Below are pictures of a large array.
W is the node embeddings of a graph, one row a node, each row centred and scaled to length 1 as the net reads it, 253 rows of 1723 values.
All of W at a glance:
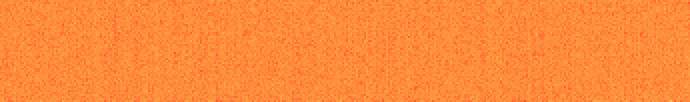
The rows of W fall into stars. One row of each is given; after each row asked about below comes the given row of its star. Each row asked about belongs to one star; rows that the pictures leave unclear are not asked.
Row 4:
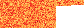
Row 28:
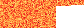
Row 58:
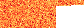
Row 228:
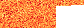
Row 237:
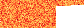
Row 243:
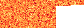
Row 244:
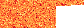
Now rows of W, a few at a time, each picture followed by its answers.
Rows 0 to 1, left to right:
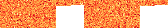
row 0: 244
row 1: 58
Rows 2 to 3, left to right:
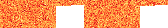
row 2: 4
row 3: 58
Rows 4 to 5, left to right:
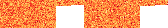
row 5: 4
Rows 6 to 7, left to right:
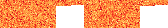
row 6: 58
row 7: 237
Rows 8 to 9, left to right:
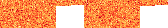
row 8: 237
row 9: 237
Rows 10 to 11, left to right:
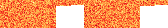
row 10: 58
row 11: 244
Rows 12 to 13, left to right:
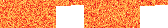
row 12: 28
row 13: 58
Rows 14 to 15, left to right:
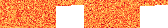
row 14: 237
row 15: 228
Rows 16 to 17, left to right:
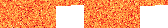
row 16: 28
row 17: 243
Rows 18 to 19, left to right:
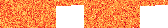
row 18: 244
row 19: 58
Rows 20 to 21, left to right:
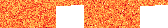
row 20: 244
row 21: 28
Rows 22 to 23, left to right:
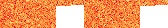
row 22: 244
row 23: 4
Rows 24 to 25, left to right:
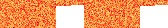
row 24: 28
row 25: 28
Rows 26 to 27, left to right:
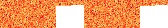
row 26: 228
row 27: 58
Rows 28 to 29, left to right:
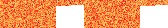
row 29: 4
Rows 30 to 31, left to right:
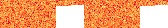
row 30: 243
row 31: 28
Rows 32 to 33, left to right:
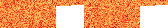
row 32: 58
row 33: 228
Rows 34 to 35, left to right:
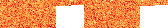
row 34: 58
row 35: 244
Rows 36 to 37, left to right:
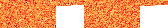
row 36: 243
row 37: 243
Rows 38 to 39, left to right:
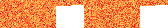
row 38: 58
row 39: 58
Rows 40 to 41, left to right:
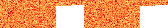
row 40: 228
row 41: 237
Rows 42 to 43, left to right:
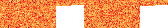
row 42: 228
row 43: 237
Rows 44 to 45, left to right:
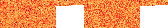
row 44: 28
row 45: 237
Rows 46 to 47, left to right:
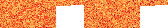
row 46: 244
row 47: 244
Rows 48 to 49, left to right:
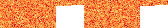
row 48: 4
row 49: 243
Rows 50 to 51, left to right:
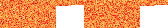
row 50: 243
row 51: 244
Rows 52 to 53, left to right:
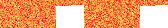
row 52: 28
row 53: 58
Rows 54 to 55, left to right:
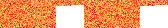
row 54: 58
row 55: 244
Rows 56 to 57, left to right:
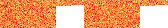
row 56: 4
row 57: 244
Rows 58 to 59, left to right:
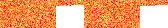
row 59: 4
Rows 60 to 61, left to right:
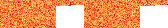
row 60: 58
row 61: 4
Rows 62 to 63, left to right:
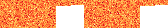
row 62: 237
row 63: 58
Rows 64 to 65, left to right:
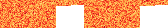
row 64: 243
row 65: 228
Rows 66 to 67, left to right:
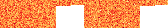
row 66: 28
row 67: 237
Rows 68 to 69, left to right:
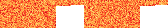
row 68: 243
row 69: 28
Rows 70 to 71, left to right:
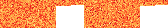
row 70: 28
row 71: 228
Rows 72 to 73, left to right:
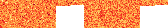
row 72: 237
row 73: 237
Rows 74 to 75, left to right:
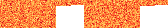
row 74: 58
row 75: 28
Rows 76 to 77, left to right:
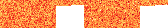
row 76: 228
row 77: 237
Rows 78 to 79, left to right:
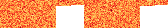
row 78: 58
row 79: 243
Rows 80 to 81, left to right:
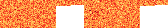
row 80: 244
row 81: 228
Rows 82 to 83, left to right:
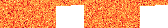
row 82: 228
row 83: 228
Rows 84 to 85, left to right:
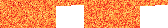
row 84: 58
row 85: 58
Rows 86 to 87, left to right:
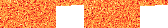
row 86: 228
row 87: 228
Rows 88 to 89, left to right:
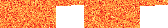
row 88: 58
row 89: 237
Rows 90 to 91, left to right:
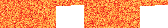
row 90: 28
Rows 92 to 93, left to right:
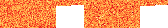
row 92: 58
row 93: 4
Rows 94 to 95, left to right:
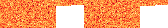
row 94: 4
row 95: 4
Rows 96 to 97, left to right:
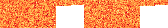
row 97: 58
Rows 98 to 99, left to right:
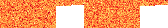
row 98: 4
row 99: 228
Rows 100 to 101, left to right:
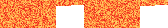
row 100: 28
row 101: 244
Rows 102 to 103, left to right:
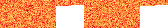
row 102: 28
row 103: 228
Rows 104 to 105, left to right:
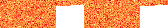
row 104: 237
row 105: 243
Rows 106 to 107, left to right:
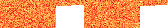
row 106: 228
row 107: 4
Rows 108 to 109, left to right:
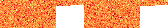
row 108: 237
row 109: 244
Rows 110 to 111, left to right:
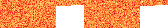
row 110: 58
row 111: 28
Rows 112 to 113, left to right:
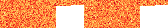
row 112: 243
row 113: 228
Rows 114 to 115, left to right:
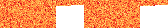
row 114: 58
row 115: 58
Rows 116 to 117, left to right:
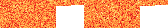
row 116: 243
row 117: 243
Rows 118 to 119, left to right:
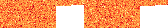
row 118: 4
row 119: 28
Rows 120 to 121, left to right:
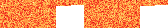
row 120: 28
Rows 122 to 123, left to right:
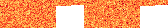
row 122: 4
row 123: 28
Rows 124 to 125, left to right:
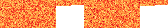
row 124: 228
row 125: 228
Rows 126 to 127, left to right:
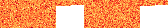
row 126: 237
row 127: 243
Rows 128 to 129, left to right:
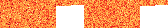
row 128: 243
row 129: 28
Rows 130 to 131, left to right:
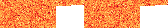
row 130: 4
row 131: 4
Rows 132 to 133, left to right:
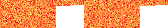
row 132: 243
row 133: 228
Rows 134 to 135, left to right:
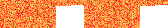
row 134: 237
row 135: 4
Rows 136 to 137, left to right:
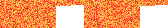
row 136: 244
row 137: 4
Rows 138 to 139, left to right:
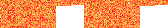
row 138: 4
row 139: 28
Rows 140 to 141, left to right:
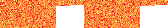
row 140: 237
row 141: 244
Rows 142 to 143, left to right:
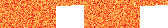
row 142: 228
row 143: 58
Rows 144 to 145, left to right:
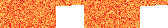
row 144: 228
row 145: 4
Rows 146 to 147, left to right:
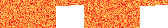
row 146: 243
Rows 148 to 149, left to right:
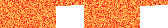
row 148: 28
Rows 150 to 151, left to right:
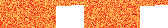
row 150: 4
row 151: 58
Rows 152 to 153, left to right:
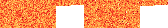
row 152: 237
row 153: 237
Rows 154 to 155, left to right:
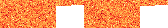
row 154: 4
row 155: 244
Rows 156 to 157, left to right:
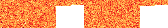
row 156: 228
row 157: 237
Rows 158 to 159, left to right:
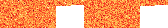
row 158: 244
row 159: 244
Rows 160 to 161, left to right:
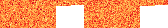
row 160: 243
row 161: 243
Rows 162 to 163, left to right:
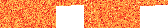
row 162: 58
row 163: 237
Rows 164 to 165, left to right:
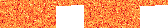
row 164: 237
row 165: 28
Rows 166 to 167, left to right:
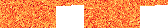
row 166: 4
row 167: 228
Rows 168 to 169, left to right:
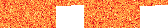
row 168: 58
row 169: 243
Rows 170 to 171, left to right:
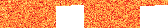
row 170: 228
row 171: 244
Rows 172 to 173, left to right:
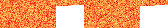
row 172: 243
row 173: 244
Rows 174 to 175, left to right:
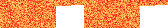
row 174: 4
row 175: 228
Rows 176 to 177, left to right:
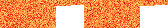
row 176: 244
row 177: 228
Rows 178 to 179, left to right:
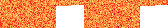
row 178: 243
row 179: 28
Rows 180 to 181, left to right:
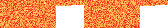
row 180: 228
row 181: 58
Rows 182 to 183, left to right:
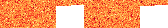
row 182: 237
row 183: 243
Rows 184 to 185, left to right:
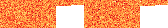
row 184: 4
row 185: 4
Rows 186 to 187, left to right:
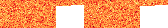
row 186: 228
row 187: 243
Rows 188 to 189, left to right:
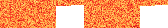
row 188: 244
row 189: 58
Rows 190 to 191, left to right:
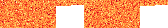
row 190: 237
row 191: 228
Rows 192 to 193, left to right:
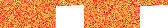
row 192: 237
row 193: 243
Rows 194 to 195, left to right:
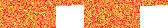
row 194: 58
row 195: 243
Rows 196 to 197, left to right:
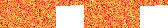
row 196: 28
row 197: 28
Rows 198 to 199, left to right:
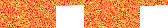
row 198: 4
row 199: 237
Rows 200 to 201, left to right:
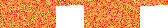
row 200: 58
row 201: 243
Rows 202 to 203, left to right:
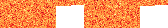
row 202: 58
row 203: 243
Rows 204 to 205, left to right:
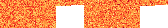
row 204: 4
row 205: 237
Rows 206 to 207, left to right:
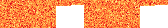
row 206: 58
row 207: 58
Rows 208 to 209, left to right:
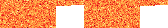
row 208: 244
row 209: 58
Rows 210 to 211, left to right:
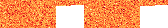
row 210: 58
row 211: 28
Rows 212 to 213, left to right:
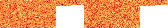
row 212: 244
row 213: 4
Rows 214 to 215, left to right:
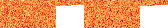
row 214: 58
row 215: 243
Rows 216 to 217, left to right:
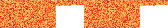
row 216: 228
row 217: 228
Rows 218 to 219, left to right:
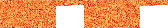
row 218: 28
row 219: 58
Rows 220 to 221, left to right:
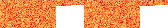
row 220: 4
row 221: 28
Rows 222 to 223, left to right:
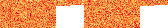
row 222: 244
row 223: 58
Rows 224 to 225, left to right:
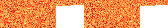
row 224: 228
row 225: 228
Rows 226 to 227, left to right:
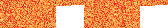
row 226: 4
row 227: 243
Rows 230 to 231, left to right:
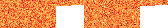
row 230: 228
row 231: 28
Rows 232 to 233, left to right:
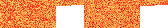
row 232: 4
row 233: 243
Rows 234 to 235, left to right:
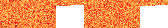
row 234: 243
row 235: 4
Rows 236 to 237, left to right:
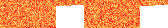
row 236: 58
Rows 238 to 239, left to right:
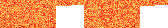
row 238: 58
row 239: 237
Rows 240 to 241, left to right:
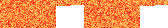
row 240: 243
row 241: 244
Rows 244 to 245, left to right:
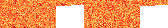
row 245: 28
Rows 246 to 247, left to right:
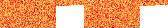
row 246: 243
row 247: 228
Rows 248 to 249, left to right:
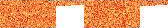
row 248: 244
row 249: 228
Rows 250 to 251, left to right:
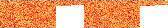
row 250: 4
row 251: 244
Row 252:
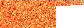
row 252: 244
